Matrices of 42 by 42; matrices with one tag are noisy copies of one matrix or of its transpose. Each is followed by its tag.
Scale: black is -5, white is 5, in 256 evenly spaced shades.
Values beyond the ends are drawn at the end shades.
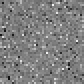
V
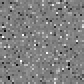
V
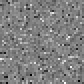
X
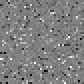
X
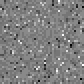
X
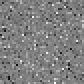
V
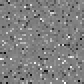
X
